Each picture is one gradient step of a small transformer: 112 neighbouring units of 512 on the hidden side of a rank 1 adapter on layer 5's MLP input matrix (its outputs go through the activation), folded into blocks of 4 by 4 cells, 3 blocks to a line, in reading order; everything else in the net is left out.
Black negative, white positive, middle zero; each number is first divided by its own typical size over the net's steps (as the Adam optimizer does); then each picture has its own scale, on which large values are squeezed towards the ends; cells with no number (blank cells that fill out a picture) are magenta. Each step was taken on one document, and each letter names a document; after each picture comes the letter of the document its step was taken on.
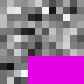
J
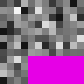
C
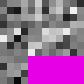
J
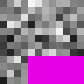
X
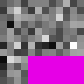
C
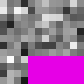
C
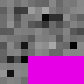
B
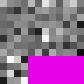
X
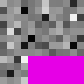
B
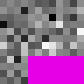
C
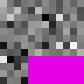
C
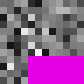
J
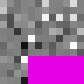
B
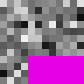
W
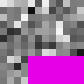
X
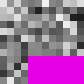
W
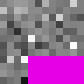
B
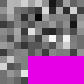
J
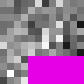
X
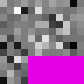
C
